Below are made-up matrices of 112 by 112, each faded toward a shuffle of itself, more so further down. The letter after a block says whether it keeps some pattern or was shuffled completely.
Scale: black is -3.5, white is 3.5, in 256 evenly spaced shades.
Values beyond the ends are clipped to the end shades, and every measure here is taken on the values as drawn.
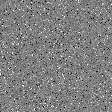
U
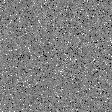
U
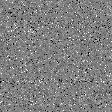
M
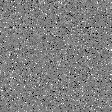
M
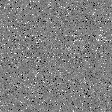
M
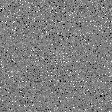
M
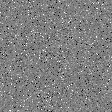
U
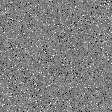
U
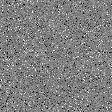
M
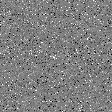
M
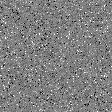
U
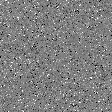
U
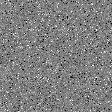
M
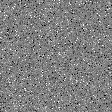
U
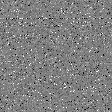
M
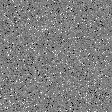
U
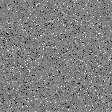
U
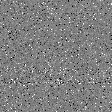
M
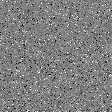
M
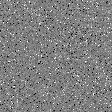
U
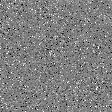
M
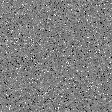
U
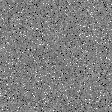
U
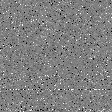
M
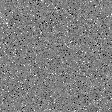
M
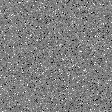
U
